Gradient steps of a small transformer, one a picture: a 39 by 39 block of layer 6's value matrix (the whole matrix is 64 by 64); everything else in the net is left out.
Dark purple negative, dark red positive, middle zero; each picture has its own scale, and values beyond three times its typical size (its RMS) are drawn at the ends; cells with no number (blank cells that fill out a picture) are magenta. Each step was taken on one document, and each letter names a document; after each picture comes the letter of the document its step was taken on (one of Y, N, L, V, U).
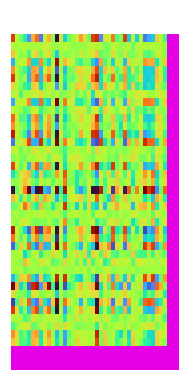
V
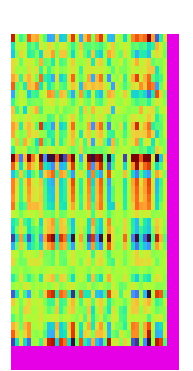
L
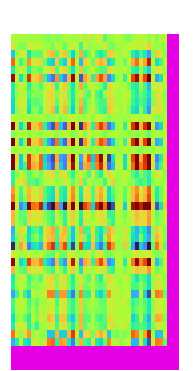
L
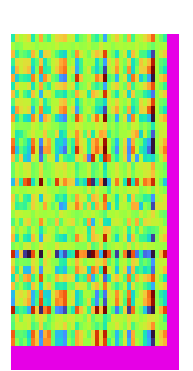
V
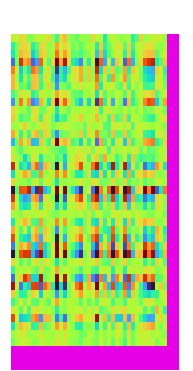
V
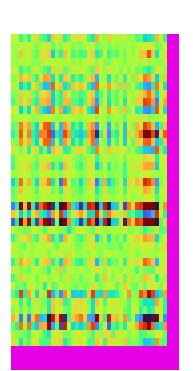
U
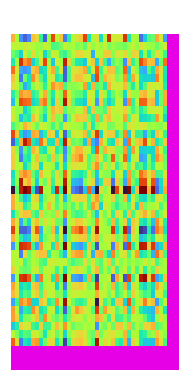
V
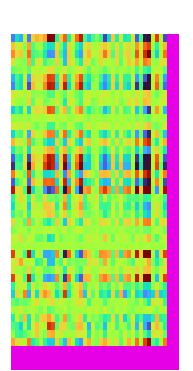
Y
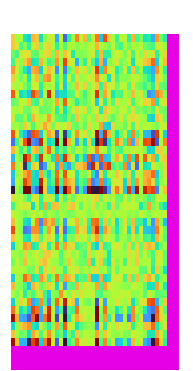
V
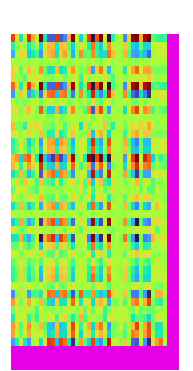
L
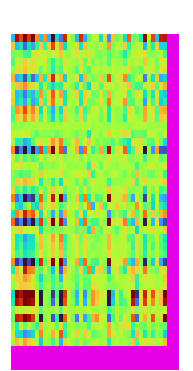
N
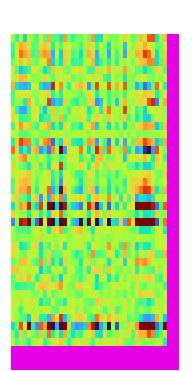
U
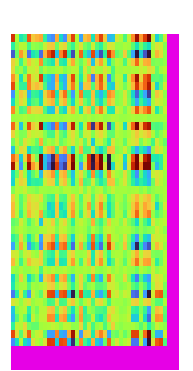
L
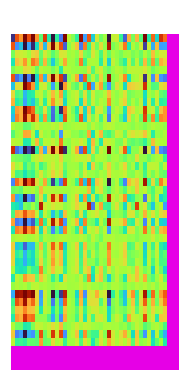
N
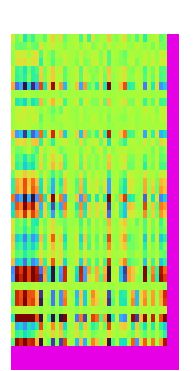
N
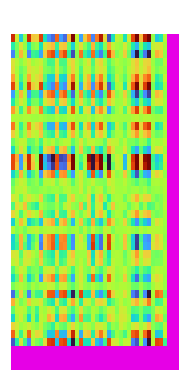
L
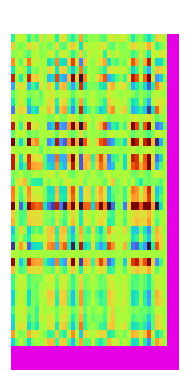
L
